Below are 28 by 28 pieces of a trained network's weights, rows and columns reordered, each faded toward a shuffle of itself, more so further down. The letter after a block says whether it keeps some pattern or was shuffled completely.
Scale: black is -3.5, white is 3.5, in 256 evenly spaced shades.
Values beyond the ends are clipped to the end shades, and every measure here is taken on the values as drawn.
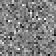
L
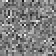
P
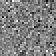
P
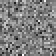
L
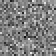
L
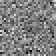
L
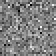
P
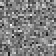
L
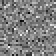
L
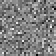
L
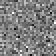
L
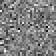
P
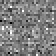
P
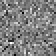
L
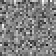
P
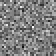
L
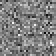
P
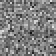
P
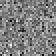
P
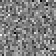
P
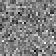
L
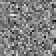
P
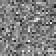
L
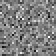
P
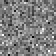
L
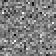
L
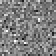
L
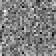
P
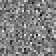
P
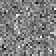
L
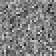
L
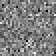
L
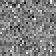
P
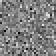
L
